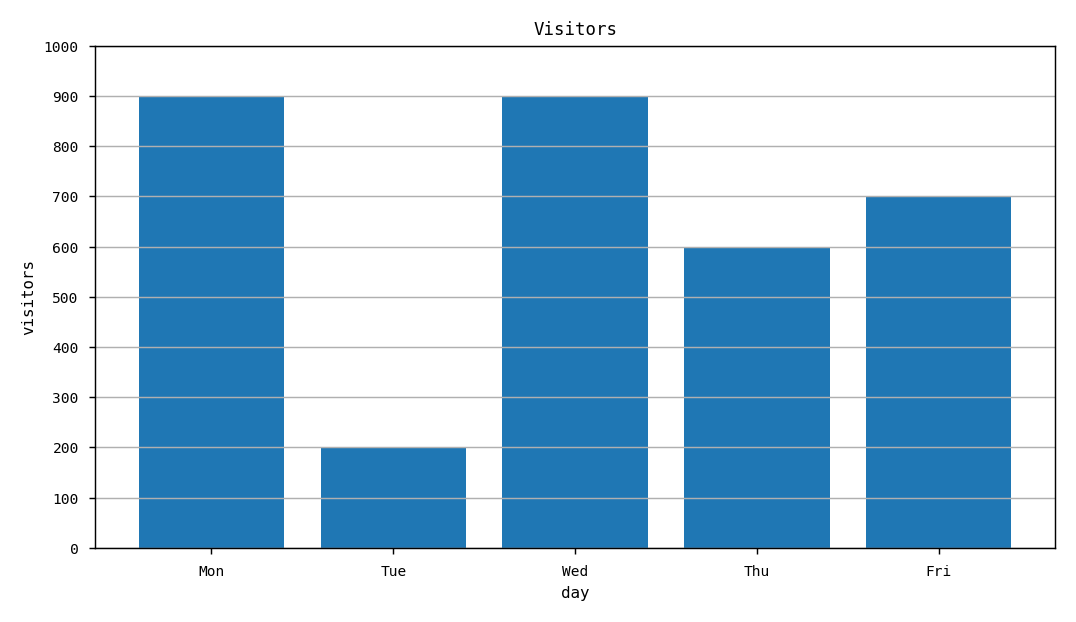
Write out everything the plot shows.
Title: Visitors
x-axis: day, ticks Mon Tue Wed Thu Fri
y-axis: visitors, ticks 0 100 200 300 400 500 600 700 800 900 1000
Values:
900 200 900 600 700
